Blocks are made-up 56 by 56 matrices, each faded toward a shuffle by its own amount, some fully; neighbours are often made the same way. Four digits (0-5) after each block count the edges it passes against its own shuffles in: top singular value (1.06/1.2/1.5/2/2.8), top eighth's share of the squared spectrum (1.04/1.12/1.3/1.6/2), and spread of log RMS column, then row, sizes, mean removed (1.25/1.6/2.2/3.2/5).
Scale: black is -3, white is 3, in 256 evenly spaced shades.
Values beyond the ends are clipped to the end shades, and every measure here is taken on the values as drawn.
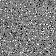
0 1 0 1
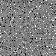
3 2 1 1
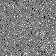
1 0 0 0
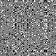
4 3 2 2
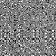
4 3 1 2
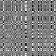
5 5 4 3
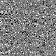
3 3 1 1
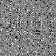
4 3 2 1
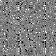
4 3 2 1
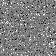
2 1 0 0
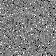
2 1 0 0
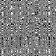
4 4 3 2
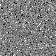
0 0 0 0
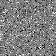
3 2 1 1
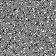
1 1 0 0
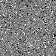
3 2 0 0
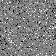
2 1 0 0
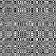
5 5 4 4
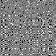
4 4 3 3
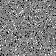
0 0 0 0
